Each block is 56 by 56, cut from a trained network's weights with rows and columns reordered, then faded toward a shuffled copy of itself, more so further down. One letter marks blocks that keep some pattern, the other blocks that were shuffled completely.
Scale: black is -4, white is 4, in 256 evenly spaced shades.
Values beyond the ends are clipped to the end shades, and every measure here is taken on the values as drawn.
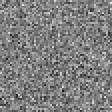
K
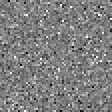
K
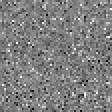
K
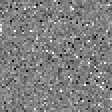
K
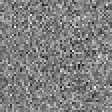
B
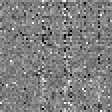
B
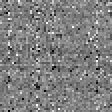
B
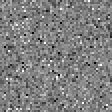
K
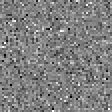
K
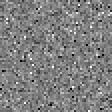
K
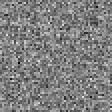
B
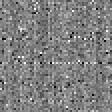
B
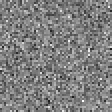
K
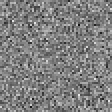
B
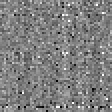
B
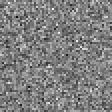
K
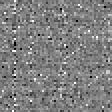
B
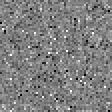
K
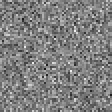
B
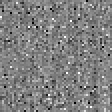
B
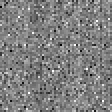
B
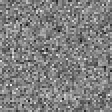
K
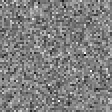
K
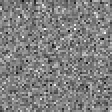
K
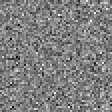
B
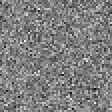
K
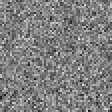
B
